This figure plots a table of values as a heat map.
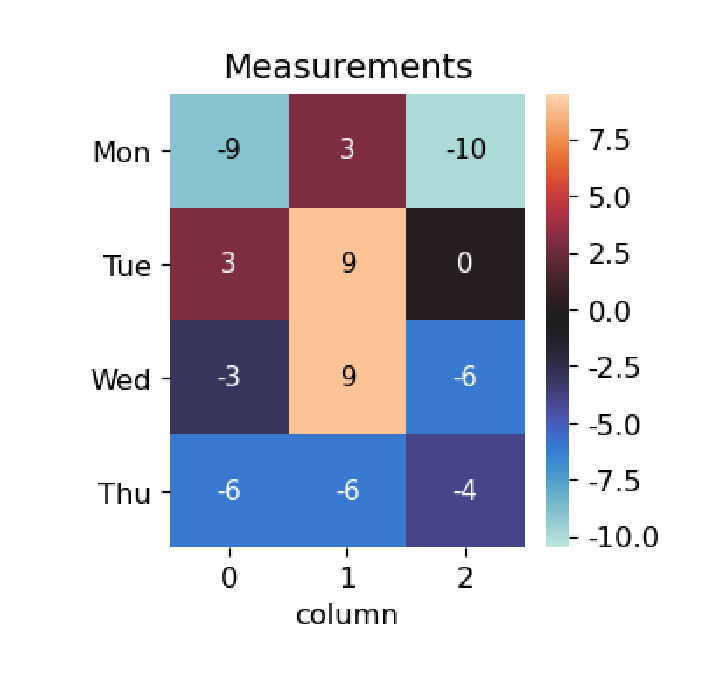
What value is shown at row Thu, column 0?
-6
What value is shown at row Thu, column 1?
-6
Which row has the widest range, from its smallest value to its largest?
Wed
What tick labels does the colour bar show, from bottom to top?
-10.0, -7.5, -5.0, -2.5, 0.0, 2.5, 5.0, 7.5
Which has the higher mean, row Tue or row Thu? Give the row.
Tue
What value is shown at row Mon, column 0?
-9
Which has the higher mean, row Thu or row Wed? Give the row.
Wed
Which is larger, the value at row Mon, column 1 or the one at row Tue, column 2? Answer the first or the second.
the first
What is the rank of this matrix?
2
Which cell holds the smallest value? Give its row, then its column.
Mon, 2
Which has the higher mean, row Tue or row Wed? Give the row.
Tue
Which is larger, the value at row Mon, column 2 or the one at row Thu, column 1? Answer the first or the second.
the second
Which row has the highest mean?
Tue
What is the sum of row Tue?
12
